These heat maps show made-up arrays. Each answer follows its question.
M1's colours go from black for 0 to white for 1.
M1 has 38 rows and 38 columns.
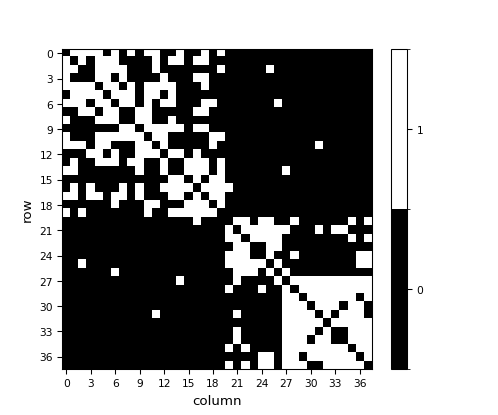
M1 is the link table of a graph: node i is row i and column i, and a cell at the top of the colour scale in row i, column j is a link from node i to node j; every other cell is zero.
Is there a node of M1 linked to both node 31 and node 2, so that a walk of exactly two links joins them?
yes
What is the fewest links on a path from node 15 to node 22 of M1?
3
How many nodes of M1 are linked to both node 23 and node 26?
3
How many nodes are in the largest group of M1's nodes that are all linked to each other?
7
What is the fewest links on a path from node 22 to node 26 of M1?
1
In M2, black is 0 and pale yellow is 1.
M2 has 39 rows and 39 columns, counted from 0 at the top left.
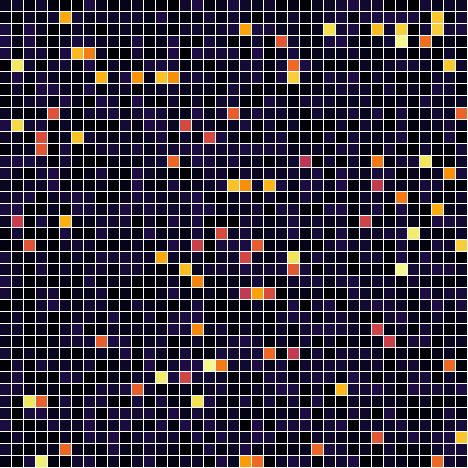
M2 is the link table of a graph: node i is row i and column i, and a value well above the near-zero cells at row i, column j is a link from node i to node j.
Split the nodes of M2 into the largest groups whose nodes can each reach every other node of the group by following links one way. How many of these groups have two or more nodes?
3
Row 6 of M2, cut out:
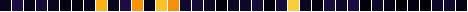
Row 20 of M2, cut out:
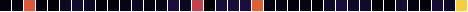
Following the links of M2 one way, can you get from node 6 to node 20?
yes
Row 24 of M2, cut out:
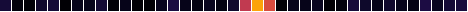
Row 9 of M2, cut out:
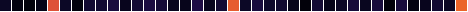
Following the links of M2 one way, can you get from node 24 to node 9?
no
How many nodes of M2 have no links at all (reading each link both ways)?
1
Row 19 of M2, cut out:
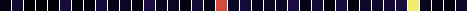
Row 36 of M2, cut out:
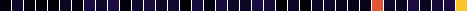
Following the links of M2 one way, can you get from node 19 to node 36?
yes
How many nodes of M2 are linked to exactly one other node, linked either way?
5
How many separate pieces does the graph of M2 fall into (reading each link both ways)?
2
